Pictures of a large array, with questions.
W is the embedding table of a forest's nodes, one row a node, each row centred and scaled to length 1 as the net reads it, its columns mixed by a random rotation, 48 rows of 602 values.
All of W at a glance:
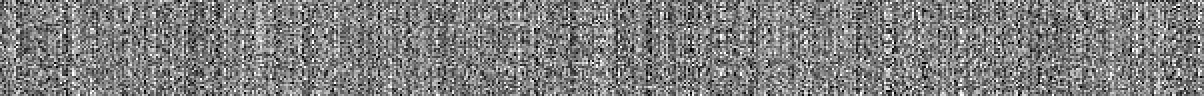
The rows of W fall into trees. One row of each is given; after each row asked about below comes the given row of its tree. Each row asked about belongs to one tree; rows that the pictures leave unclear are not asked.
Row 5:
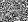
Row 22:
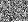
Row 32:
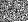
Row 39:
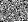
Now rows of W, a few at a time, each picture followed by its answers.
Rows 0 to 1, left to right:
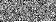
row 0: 39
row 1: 22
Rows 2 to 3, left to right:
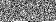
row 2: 22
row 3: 32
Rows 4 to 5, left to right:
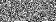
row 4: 22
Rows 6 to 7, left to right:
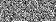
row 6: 22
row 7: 22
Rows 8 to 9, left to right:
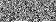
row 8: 22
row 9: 22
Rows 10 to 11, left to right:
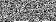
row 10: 32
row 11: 22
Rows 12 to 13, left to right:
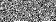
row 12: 39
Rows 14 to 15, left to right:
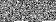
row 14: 32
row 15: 32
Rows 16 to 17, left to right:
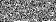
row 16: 32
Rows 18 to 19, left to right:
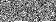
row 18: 22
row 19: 22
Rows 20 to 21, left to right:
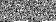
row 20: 32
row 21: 32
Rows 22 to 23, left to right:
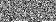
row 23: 32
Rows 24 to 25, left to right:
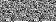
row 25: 22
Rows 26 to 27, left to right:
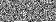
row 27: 39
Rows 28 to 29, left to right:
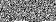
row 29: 32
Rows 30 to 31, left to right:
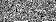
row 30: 32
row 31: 5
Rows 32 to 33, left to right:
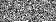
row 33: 39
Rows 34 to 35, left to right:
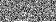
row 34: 22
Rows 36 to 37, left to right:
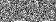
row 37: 22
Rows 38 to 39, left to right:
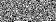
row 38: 5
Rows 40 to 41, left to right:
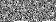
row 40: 32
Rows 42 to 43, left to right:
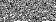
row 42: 32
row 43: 5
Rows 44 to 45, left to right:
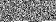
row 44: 22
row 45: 32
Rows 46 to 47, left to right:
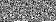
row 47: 32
